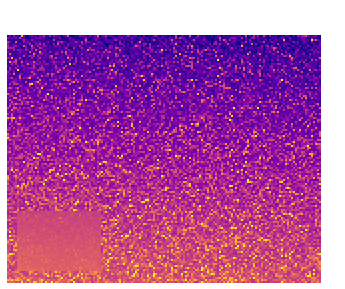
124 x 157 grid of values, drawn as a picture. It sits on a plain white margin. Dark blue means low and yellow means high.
An odd patch, calmer than its surroundings, sits in the bottom left. There are no regular stripes. The bottom left is the smoothest part. Values rise toward the bottom. The grain is fine, like static.
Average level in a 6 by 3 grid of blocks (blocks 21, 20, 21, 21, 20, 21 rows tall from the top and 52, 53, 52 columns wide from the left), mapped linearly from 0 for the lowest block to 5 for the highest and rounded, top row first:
000 / 111 / 222 / 333 / 444 / 555
